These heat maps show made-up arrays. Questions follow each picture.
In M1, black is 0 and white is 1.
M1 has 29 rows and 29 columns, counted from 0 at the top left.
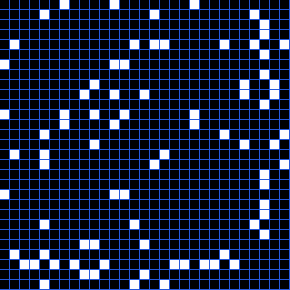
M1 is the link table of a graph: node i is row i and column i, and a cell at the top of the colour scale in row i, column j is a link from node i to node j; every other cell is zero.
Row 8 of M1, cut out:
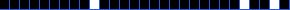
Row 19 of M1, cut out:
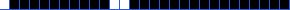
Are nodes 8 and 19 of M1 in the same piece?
yes
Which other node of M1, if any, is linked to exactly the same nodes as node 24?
node 27
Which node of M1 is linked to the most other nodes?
node 26
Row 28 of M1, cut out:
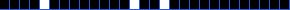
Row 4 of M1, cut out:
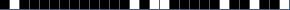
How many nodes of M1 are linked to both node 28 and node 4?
2
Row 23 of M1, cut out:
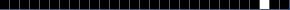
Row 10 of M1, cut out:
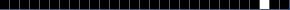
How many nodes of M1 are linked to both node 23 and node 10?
1
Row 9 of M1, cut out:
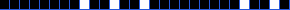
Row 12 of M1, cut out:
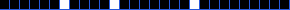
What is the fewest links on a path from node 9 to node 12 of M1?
2
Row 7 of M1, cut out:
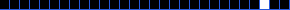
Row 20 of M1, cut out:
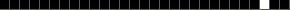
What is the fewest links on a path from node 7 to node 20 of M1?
2
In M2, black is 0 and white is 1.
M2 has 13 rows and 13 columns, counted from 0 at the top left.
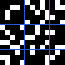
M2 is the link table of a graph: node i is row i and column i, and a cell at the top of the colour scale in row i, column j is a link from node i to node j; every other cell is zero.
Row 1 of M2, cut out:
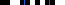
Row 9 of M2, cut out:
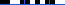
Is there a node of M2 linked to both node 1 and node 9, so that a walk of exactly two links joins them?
yes
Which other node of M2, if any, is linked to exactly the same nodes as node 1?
node 9
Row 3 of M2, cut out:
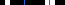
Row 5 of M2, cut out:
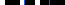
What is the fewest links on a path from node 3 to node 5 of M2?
4
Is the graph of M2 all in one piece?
yes
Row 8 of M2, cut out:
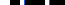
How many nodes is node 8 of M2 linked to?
4
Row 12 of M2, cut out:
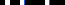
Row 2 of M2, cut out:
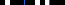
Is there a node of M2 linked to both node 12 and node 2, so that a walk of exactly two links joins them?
yes
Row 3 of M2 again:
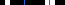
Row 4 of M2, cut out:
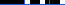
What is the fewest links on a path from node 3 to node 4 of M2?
3
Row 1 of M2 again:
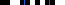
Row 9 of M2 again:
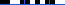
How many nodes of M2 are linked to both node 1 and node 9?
6
